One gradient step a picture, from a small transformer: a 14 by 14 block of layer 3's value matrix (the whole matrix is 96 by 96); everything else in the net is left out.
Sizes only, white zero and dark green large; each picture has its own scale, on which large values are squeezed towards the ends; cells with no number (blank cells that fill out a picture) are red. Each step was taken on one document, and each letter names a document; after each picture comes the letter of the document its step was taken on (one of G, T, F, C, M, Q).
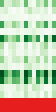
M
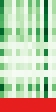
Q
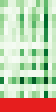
Q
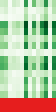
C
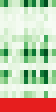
C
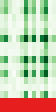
C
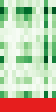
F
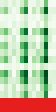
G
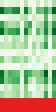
M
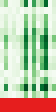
C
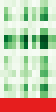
G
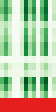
C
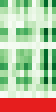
M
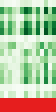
G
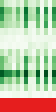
M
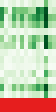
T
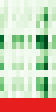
T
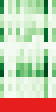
F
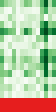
T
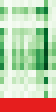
T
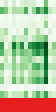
T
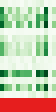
Q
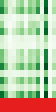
Q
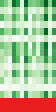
C
